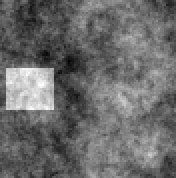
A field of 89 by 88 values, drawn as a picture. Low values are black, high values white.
An odd patch, higher than its surroundings, sits in the middle left. The middle left is the ninth with the highest average. The middle left is the roughest part.
